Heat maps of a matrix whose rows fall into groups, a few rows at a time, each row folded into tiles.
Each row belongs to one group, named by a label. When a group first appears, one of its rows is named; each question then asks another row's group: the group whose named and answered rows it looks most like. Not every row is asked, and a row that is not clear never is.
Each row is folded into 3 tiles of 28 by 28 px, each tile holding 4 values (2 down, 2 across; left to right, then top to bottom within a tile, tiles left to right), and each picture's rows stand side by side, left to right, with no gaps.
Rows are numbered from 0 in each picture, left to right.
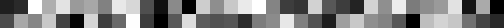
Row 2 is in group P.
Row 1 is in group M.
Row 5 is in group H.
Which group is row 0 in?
P
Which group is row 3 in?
H
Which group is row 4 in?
P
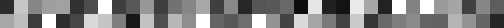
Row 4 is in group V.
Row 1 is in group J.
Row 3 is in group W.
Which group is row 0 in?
M
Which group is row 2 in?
H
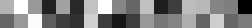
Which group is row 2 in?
M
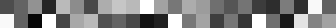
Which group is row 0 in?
W
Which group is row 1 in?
P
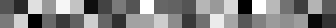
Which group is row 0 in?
P
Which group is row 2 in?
M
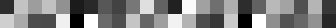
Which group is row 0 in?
J
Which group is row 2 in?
J
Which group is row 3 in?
J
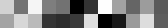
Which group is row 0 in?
H
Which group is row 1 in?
J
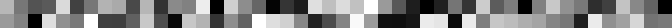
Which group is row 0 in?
W
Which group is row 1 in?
J
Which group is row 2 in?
V
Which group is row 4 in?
H
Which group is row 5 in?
W
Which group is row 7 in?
M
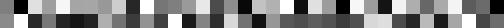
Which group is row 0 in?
P
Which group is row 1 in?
V
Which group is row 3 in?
V
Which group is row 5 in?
M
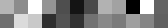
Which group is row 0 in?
H
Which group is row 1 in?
V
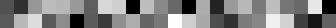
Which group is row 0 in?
P
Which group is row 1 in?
V
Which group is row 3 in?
H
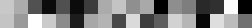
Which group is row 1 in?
M
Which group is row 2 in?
W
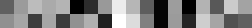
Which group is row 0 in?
M
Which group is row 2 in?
P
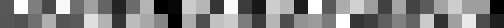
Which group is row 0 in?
V
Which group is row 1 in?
W
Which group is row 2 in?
V
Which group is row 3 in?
V
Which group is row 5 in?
M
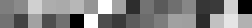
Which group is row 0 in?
P
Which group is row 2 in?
W
